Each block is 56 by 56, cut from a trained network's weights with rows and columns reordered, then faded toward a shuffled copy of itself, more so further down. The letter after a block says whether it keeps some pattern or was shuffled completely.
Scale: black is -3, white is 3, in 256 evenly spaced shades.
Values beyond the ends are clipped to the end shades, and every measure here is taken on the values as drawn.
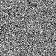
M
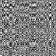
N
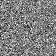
M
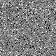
M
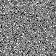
M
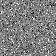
M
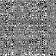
N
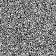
M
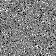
M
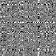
N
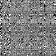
N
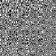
N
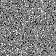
M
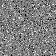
M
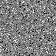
M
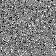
M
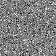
M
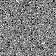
M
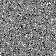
M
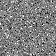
M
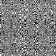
N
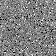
M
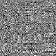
N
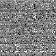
N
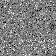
M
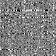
N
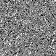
M
